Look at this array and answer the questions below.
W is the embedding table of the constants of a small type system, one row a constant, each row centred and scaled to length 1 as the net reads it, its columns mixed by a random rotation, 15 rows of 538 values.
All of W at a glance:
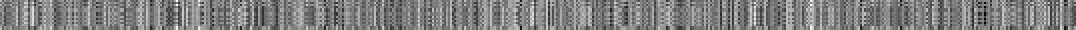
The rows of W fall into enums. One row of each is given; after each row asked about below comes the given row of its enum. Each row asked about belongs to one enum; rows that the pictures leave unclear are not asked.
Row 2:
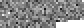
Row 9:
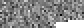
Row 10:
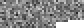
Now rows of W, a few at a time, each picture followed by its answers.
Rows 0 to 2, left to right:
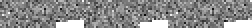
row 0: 2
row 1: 9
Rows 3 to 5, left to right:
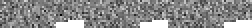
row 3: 9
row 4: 10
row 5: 10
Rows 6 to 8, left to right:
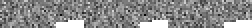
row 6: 9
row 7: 9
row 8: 10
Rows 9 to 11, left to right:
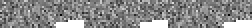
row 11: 9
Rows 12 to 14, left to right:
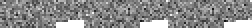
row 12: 10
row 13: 2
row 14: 2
